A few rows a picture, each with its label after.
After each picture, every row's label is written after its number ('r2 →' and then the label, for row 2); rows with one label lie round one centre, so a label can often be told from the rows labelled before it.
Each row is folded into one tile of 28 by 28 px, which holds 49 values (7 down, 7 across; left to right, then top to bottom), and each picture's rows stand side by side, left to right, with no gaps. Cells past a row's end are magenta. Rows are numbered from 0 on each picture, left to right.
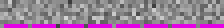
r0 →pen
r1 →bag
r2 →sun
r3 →sun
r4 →bag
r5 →pen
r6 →bag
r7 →bag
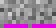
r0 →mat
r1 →bag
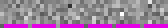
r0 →bag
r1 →bag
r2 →pen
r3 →bag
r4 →mat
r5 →bag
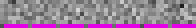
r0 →sun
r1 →bag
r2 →bag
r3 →bag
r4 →bag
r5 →sun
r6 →pen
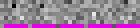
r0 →pen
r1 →pen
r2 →sun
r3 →mat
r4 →sun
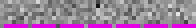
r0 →bag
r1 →bag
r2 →sun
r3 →pen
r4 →bag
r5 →mat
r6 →mat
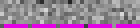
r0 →bag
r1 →sun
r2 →sun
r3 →sun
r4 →mat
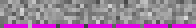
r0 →bag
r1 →mat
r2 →sun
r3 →sun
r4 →sun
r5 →mat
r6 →sun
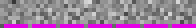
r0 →sun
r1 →bag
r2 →bag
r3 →mat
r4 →bag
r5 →bag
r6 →bag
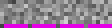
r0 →sun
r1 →sun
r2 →bag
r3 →bag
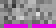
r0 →pen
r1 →mat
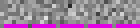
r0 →bag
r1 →sun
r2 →pen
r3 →bag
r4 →mat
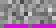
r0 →bag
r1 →bag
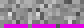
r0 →mat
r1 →mat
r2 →sun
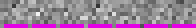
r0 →pen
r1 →mat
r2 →mat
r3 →pen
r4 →bag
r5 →sun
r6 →sun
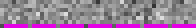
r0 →sun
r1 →mat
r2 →mat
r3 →sun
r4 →bag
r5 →pen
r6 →sun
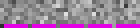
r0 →sun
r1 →sun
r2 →mat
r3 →mat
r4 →pen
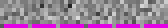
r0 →bag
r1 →pen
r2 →pen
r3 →bag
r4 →bag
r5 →mat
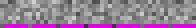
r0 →sun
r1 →mat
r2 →sun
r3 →sun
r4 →sun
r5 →bag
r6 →sun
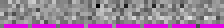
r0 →bag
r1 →mat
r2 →sun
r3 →pen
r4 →pen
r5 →pen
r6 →pen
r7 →sun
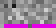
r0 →pen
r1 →sun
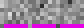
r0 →mat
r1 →pen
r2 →sun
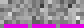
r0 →mat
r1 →pen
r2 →pen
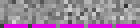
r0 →sun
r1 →sun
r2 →bag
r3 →mat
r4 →pen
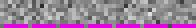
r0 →bag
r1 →pen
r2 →pen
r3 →bag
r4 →pen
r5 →mat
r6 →sun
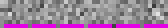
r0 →mat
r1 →pen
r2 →bag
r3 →mat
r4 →sun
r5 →pen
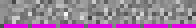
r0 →sun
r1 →bag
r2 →mat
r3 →bag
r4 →bag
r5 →bag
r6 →bag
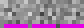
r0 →mat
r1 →bag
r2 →sun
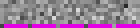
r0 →sun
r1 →bag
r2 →bag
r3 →sun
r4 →pen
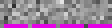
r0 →pen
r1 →mat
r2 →mat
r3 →sun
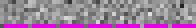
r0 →sun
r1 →mat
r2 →sun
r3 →sun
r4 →bag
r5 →mat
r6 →pen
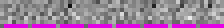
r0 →bag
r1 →bag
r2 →pen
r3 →sun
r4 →mat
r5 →pen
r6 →pen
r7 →pen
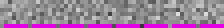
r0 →mat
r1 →bag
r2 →bag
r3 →bag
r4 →sun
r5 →sun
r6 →mat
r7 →mat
